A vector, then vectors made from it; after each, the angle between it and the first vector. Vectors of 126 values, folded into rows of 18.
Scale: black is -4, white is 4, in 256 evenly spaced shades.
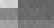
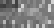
partly opposed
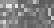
partly aligned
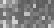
partly aligned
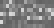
orthogonal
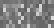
orthogonal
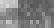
nearly parallel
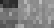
nearly opposite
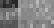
nearly opposite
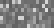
orthogonal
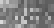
partly aligned
